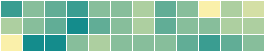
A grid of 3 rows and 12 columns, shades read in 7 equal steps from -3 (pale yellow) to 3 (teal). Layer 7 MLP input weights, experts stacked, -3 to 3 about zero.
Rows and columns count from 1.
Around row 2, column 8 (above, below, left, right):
1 0 -1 0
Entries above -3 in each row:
11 12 11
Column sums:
-2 3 5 5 0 0 -2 2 1 -1 -1 -3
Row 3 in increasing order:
-3 -1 0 0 0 0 0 1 1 2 3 3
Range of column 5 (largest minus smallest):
2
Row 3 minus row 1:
-5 3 2 -2 -1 0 1 -1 1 5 2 2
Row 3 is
-3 3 3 0 -1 0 0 0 1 2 1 0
